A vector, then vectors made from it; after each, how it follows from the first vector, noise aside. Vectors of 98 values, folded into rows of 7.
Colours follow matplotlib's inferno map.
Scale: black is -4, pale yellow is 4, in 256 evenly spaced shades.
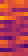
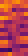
copied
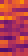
copied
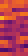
copied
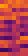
copied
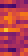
wrapped around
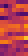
wrapped around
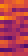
copied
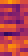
wrapped around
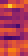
wrapped around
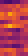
wrapped around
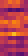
wrapped around
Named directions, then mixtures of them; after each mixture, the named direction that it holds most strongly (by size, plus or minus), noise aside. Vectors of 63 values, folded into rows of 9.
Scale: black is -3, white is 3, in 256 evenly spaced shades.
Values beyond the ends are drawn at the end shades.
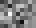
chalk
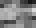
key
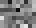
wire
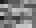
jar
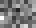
wire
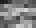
jar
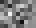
chalk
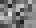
chalk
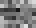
wire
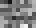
wire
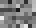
wire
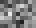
chalk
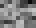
key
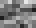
key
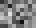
chalk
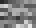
jar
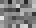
wire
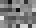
wire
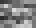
jar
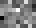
wire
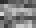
jar
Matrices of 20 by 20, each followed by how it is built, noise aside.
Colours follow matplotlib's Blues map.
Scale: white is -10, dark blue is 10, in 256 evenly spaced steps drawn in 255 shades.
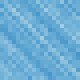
Toeplitz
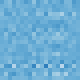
low rank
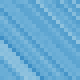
Toeplitz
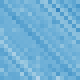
Toeplitz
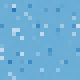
sparse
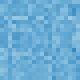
low rank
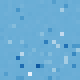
sparse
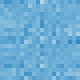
low rank
